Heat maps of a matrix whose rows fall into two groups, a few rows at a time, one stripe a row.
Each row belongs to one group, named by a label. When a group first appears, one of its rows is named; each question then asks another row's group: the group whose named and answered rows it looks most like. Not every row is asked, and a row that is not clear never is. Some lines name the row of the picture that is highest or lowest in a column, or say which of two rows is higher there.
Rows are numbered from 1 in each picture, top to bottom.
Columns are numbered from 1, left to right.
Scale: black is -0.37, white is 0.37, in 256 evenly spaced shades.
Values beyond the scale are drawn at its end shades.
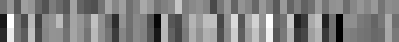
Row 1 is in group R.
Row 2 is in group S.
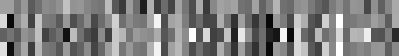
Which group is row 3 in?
R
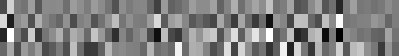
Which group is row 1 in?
S
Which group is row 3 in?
S
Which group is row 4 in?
R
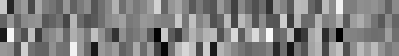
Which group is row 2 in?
R
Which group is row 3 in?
S
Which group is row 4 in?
R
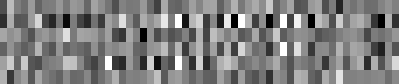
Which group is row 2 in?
R
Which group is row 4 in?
R
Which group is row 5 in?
R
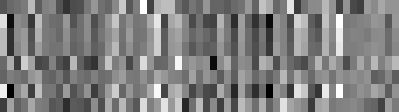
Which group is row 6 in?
R
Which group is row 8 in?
R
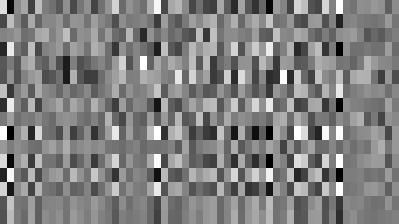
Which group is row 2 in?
S
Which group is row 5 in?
R
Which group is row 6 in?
R
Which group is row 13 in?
S
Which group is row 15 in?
S
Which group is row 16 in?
S
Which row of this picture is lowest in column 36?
14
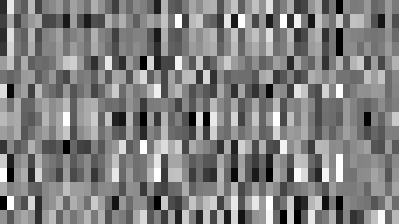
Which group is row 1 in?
S
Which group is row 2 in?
R
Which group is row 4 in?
S
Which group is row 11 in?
R
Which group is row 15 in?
S
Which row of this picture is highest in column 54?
16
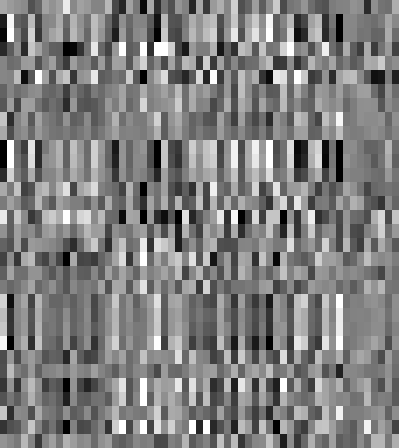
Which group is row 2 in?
S
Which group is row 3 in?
S
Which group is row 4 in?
R
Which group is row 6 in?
R
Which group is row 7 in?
R
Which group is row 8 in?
R
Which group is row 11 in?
S
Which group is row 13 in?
S
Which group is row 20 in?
R
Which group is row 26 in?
R
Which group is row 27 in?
S
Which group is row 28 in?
R
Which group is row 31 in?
R
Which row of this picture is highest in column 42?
4
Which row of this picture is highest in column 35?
28
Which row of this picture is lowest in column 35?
16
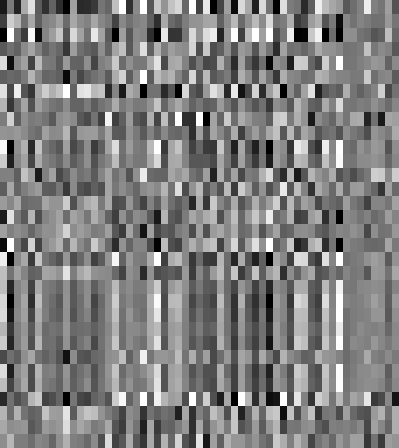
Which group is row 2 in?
S
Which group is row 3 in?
S
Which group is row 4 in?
R
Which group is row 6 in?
R
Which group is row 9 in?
R
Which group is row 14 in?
R
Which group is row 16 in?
S
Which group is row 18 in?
S
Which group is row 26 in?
R
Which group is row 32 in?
R
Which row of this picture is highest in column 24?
3
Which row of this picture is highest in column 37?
3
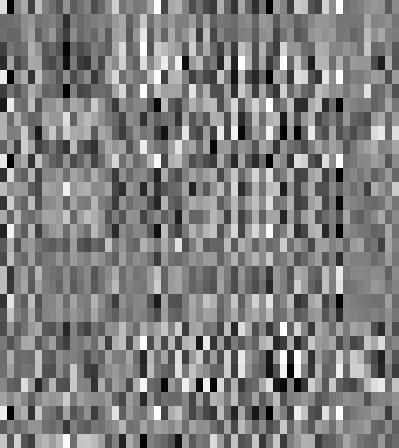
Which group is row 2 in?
R
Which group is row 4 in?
R
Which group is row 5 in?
R
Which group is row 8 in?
S
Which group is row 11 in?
R
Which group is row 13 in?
S
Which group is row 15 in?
S
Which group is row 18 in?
R
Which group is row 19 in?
S
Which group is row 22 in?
S
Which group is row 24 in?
R
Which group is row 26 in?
R
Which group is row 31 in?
R
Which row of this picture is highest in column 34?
10
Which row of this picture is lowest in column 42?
27
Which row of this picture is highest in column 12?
32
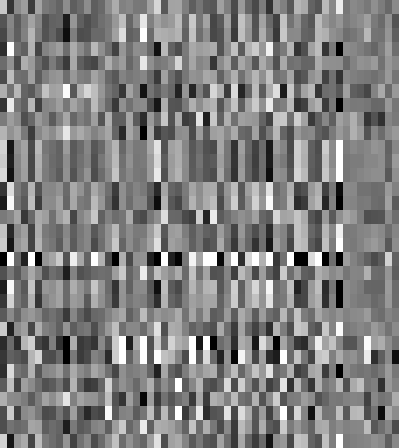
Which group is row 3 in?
R
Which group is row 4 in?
S
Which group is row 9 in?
R
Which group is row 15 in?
S
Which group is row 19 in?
S
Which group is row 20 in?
R
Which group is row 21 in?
S
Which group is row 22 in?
S
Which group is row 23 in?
R
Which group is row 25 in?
R
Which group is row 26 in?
R
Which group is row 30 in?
R
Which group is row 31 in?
R
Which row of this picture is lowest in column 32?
19
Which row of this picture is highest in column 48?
25
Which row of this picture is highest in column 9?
19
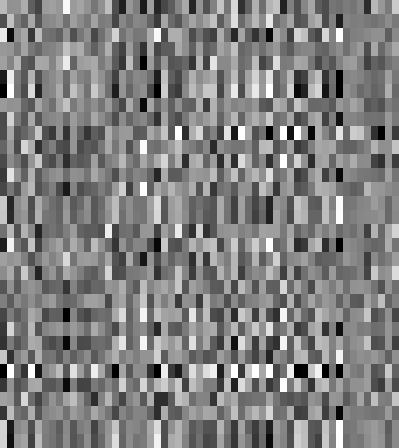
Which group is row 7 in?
S
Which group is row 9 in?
S
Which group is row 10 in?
R
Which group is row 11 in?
R
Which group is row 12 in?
R
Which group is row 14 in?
R
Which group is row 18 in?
S
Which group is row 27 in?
S
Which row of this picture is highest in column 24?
27
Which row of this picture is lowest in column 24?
29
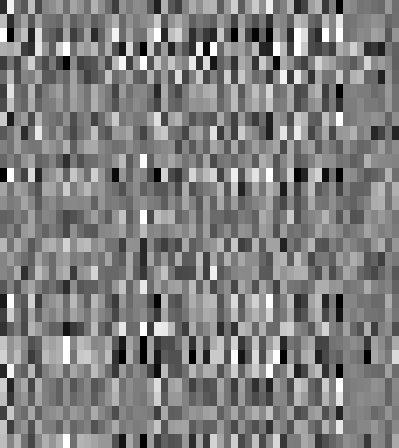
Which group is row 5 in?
R
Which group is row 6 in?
R
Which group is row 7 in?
S
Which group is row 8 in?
S
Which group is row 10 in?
R
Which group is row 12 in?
R
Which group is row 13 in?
S
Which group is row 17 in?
R
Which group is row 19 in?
R
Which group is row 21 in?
R
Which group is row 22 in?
S
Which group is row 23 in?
S
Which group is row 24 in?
R
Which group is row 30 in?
S
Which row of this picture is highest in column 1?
3
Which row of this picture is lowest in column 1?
13
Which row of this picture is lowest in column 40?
5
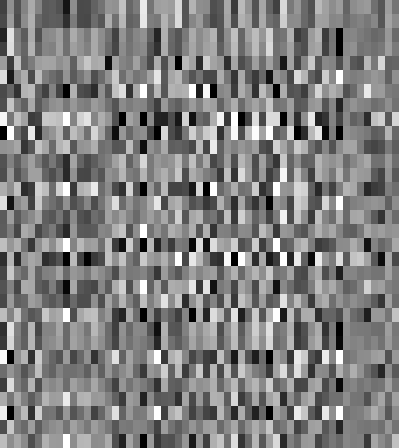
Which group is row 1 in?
R
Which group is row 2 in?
R
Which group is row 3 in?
S
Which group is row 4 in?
S
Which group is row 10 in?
S
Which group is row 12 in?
R
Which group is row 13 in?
R
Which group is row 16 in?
R
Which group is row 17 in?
R
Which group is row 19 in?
R
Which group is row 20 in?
S
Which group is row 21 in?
R
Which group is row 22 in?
R
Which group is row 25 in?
S
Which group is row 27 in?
R
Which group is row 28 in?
S
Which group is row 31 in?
S
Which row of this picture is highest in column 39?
10
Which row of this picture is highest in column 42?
10
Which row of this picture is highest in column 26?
19
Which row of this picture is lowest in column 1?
10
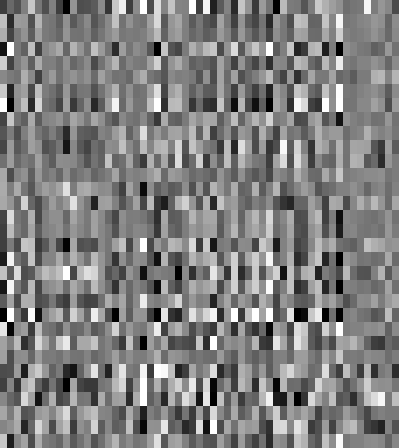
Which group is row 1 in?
R
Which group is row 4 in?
S
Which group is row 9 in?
S
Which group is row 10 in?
R
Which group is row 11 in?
R
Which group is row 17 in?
S
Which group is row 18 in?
R
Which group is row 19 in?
S
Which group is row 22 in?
R
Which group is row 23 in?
S
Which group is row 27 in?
R
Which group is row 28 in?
R
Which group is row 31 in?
R
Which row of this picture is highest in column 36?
23
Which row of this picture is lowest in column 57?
27
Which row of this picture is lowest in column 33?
20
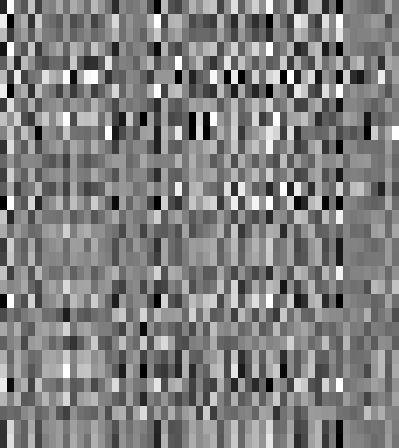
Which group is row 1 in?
S
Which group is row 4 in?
S
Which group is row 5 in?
R
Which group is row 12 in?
R
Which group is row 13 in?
S
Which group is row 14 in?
R
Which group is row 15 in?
S
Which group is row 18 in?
S
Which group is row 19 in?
S
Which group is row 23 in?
R
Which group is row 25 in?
R
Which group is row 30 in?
R
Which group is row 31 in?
S
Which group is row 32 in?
S
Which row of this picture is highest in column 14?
6
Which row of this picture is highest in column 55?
6
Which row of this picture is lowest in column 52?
6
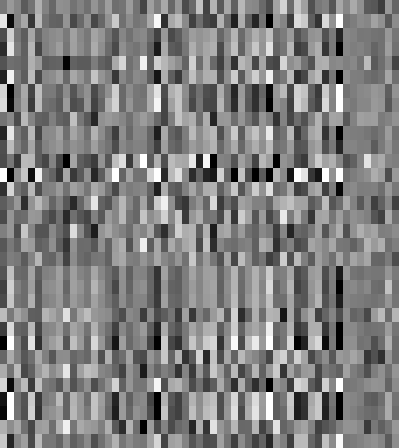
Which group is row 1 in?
R
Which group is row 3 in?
S
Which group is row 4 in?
S
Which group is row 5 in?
R
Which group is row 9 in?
R
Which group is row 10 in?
S
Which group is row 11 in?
S
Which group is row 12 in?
R
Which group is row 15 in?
R
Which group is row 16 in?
R
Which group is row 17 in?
R
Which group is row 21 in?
S
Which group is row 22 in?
S
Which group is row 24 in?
S
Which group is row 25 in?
S
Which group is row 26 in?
R
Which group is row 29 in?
S
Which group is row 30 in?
S
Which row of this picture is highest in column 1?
13
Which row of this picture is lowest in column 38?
31
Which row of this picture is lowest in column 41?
23
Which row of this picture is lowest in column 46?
13
